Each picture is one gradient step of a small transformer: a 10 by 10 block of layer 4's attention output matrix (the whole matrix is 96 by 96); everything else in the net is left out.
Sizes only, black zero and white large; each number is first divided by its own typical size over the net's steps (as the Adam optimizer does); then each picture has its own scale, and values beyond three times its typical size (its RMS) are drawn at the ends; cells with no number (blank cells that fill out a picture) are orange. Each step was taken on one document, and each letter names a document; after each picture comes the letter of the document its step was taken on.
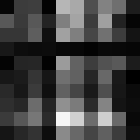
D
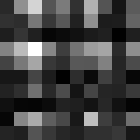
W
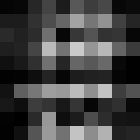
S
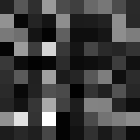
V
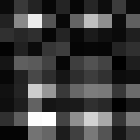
S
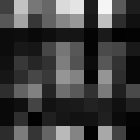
W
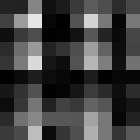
W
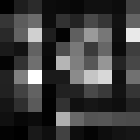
W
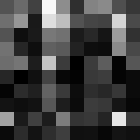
V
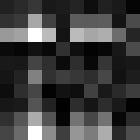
W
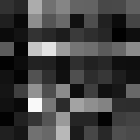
S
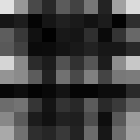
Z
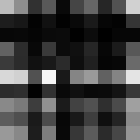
Z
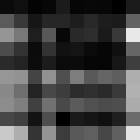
Z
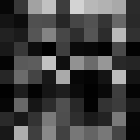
V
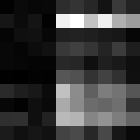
D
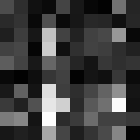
V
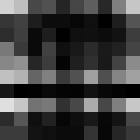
Z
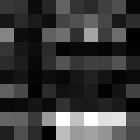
D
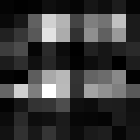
V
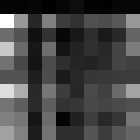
Z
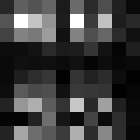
S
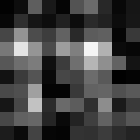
W
